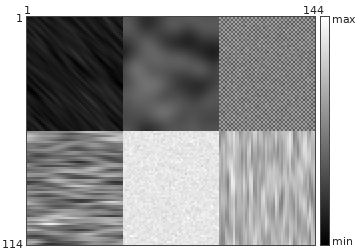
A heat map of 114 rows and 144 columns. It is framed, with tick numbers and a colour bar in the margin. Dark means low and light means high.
It is made of 2 by 3 panels. Panel 1,1: very low, slanting down to the right, faint in contrast. Panel 1,2: low, smooth. Panel 1,3: middling, checkered, strong in contrast. Panel 2,1: middling, streaked across, strong in contrast. Panel 2,2: very high, fine-grained, faint in contrast. Panel 2,3: high, streaked downward.
